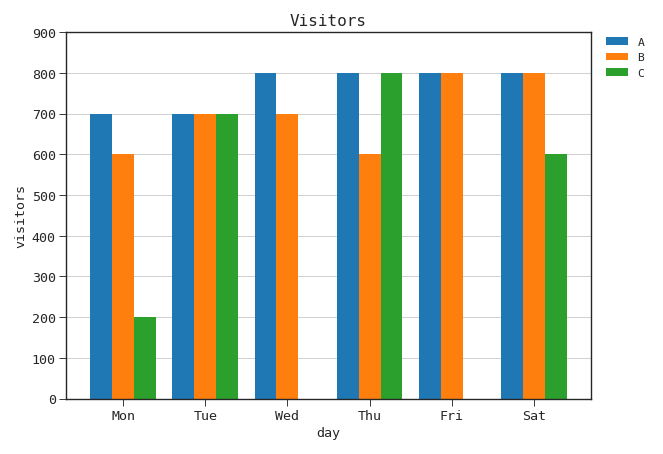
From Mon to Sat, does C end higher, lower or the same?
higher
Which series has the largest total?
A
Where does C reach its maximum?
Thu
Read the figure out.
Title: Visitors
x-axis: day, ticks Mon Tue Wed Thu Fri Sat
y-axis: visitors, ticks 0 100 200 300 400 500 600 700 800 900
Legend: A, B, C
Values:
A: 700 700 800 800 800 800
B: 600 700 700 600 800 800
C: 200 700 0 800 0 600
